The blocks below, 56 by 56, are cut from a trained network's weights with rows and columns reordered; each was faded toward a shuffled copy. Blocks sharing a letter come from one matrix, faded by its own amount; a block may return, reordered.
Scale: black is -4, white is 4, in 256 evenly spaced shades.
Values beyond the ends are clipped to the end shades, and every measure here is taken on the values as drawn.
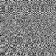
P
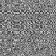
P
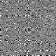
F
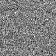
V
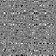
F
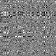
F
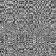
P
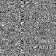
F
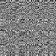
P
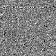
V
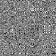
F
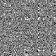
F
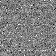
V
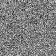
V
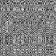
P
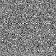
V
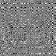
F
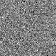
V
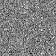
V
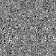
F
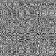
P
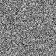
V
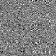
F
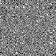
F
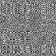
P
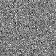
V
